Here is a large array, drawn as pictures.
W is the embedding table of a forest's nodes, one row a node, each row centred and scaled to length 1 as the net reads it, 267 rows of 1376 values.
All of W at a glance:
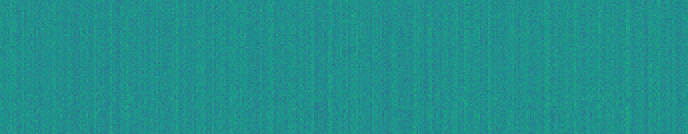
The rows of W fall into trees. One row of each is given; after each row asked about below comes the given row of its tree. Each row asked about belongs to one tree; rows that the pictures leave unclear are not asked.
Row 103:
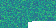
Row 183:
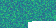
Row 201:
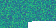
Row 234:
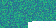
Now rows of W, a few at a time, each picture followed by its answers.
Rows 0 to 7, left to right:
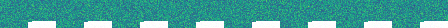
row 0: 103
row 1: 201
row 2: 183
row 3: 234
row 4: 201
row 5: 234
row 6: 201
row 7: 183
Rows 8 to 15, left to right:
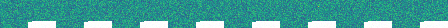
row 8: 183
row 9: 234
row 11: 103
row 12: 183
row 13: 234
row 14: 234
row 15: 234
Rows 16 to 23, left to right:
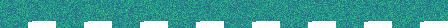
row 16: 103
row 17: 201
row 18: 201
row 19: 234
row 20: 183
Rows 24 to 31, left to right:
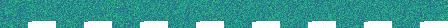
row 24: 201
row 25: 234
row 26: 103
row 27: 201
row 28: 234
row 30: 234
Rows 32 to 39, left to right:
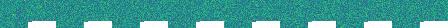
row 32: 201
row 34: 234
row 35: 183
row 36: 103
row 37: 234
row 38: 183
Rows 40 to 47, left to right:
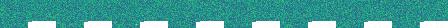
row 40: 183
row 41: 183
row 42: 183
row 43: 234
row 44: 183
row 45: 183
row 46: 201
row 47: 234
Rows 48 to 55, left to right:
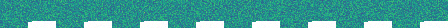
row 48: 234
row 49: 183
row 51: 183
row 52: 234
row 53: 103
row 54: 234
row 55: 183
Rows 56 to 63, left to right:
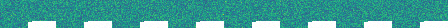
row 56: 103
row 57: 234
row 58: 234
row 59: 234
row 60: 103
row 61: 234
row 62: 183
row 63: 234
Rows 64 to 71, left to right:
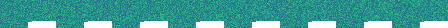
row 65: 201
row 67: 234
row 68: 201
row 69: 201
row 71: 234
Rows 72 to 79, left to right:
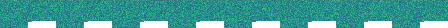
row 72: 234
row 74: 234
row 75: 183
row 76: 103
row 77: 234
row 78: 183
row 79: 234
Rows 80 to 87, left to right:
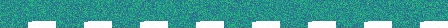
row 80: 201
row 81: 183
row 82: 234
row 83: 234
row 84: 183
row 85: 234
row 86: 103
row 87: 234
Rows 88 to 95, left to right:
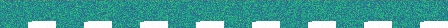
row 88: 183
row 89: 234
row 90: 183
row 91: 234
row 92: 103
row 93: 201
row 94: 103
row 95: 201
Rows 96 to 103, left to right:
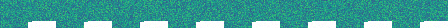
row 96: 183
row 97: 234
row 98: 201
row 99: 234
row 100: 234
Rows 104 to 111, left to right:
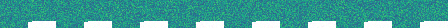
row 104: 201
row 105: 103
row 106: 234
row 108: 234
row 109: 201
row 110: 103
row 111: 201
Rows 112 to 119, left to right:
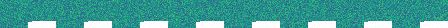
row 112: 234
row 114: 183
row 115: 103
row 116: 234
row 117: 201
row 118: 183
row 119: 234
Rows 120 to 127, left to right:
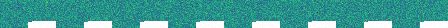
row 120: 183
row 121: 234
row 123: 103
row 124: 103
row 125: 183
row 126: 183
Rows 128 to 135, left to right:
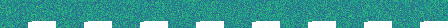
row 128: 201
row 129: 201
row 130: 234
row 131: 234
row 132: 234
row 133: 183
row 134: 201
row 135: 183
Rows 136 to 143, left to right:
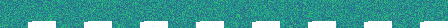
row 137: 183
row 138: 183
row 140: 201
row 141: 183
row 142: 234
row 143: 183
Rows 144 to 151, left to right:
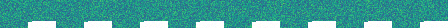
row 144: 234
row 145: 183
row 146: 183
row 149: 103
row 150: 201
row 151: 201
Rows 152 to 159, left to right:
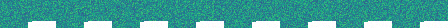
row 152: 234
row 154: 183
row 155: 201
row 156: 234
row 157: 234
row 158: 183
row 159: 234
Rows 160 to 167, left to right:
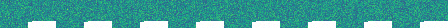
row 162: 201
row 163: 234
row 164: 183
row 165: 234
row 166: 201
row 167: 103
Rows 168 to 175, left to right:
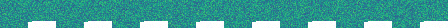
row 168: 234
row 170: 183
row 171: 183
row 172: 201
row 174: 103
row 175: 201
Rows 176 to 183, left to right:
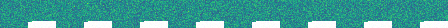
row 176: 234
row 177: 201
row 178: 234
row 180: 201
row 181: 183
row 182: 183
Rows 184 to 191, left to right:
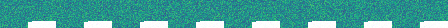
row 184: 234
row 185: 183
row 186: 201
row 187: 103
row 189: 201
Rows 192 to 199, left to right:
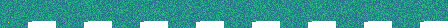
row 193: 201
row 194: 201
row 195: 234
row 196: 201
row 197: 201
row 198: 201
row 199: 201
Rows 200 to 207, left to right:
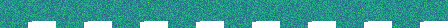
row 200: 201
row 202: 103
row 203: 234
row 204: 183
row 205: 234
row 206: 201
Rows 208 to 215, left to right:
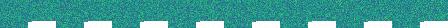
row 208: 234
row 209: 183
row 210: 183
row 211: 201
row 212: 183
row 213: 183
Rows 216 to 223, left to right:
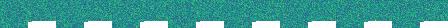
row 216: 183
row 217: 103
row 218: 103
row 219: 183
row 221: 234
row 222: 103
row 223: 234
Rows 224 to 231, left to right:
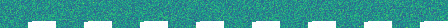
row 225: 234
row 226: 183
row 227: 234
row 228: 234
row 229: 234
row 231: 234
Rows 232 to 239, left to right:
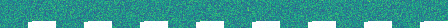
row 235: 103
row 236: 183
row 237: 234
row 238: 183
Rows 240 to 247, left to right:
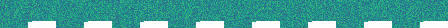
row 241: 234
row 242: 201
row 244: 234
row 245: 201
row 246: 183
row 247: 234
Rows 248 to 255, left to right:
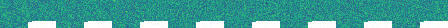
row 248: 103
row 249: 201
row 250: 183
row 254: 183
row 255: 234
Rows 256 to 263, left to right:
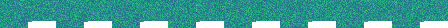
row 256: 234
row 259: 201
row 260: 103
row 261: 183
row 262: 183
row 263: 234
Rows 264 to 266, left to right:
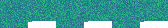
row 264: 183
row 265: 234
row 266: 183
